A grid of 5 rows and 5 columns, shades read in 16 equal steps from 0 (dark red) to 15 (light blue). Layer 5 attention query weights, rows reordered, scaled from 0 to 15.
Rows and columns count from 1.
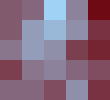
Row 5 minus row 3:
-1 -4 -5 6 1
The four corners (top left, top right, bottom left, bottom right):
6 0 7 3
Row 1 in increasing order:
0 6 7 9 15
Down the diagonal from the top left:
6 11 10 7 3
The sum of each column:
31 44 52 40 13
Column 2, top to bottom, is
7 11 11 8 7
